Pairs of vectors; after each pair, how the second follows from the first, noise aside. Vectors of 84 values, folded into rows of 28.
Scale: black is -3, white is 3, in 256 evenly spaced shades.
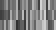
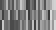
wrapped around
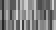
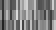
copied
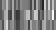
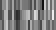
copied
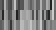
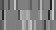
partly zeroed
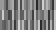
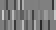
partly zeroed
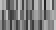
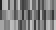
wrapped around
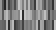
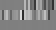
partly zeroed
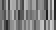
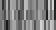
copied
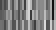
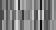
wrapped around
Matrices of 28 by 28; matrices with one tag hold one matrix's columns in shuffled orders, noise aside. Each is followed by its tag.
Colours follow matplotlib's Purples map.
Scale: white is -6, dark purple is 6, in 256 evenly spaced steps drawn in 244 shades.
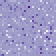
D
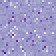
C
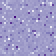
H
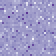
H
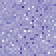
D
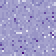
C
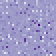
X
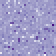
X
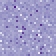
D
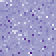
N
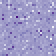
H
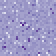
X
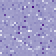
D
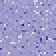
X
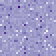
D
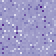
D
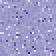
C
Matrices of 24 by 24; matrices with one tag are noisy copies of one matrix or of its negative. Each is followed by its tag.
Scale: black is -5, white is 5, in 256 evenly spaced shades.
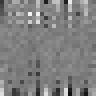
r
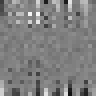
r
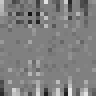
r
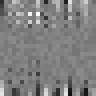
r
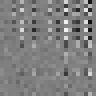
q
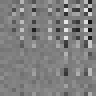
q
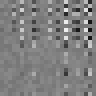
q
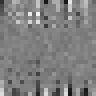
r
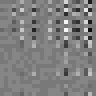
q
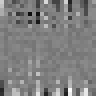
r
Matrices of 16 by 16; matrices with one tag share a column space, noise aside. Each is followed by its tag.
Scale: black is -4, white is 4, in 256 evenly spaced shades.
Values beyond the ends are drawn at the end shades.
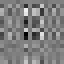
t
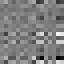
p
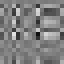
t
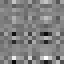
p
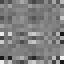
p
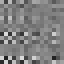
p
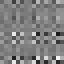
p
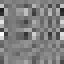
t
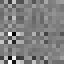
p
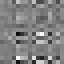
p
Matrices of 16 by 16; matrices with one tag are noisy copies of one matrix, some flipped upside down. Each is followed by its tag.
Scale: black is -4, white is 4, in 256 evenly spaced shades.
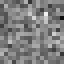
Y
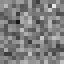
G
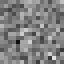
G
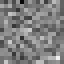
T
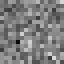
G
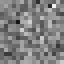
G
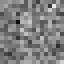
G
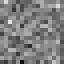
T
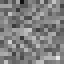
T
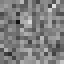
G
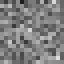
T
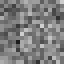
G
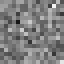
G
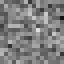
Y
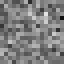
Y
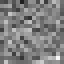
T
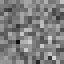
G
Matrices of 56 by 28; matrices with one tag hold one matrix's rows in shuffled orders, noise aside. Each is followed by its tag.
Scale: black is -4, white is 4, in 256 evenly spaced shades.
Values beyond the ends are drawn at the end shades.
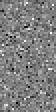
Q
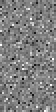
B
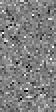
Q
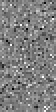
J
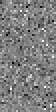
J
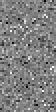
J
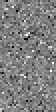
Q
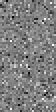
J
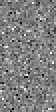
Q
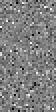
B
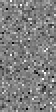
J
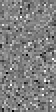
J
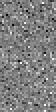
J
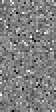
B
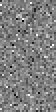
B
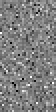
B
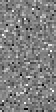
Q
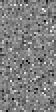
J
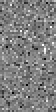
J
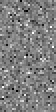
Q
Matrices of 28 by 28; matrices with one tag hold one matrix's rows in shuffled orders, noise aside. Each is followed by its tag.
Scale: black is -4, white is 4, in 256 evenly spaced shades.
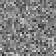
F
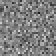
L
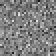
L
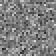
F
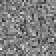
F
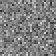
L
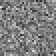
F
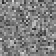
F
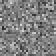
F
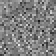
L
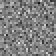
L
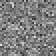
F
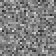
F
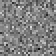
L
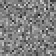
L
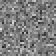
F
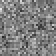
F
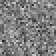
F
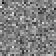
F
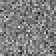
L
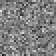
F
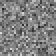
F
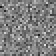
L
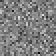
L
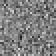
L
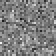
F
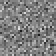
L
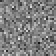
L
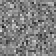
F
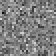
F
